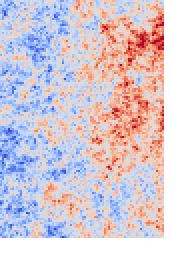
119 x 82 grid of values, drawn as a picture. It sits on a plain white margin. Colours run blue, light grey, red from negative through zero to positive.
There is an overall slope up to the right. No regular stripes run through it. The halves do not mirror each other. The texture is blotchy.
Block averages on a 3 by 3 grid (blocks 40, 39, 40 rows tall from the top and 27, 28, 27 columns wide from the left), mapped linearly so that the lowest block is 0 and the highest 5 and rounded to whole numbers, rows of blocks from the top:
025
025
022
